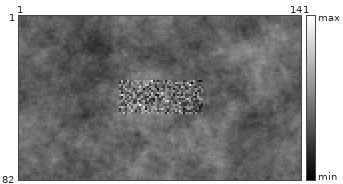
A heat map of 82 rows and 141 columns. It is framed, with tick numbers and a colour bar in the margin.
The field is mottled with small blotches. In the centre lies a patch that is rougher than the rest. Overall the values sit about 40% of the way up the scale. No single row or column stands out from its neighbours. Neither half mirrors the other.
